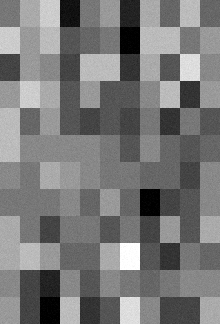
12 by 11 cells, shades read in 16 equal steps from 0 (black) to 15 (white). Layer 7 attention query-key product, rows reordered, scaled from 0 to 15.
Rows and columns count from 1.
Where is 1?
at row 1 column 4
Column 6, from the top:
9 7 11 5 5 7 7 9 5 10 8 5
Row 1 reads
7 10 12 1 7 9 2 10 6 11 6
